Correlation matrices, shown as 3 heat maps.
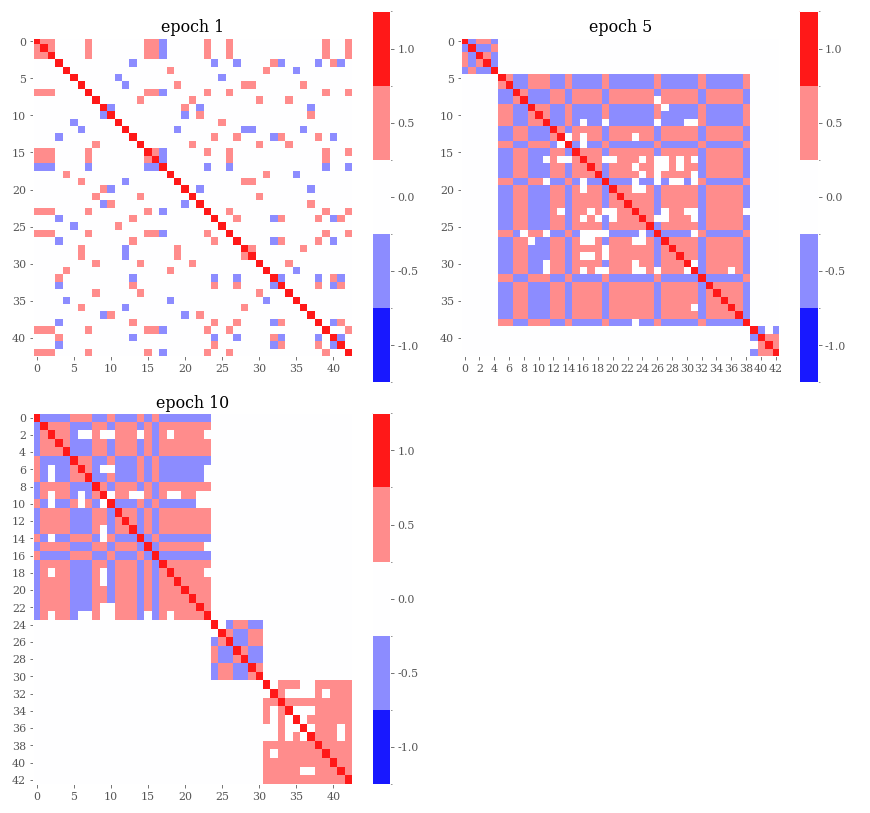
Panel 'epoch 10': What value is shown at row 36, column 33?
0.5
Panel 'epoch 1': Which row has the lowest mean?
17
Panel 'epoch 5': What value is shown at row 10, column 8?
-0.5
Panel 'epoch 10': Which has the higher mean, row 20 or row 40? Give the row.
40
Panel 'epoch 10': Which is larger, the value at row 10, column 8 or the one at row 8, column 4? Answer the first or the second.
the second
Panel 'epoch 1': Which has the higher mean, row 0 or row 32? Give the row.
0
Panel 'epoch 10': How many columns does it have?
43
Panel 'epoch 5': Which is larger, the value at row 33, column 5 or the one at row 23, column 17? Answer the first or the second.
the second
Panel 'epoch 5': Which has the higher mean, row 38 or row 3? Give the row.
3
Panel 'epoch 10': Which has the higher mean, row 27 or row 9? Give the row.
9
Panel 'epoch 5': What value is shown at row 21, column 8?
0.5
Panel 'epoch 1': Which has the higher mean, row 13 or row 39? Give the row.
39
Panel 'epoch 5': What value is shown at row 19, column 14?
0.5
